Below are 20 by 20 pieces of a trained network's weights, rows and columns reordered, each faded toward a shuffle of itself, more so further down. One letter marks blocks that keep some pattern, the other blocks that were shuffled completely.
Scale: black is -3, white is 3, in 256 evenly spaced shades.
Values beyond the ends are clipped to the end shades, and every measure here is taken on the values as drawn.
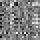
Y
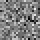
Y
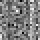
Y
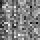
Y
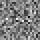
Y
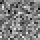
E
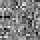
Y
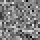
E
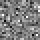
E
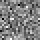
E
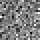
E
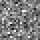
E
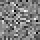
Y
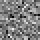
E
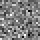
E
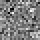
Y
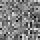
Y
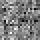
Y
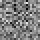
Y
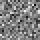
E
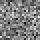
Y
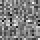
Y
